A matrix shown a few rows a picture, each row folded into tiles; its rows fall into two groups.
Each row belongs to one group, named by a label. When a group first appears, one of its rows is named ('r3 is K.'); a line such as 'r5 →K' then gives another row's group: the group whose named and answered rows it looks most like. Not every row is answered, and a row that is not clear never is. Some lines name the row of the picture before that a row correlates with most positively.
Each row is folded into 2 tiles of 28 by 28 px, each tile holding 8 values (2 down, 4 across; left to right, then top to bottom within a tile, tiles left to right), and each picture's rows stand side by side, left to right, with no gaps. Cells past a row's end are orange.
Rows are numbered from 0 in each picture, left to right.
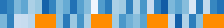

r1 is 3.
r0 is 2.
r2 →3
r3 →3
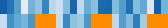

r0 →2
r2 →3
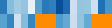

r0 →2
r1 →2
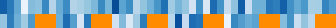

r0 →2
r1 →2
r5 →2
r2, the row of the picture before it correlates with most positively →0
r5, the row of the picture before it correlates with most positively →1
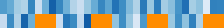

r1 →2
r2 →2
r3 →3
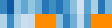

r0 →2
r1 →2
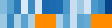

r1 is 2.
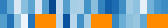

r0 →2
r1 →3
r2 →2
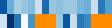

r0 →2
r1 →3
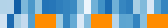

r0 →3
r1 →2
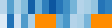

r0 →3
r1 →2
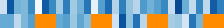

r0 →3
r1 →3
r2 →3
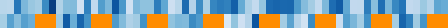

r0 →3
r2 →2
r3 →3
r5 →2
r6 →2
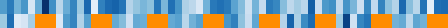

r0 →2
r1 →3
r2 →2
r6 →3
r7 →3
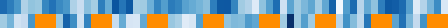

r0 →2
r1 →2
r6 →3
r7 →2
